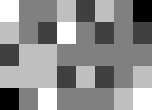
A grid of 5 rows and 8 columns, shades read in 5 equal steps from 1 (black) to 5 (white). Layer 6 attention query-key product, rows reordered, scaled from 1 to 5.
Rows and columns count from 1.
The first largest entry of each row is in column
1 4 2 1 3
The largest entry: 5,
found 4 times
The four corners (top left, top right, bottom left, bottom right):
5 1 1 5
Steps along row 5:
up up down same same up up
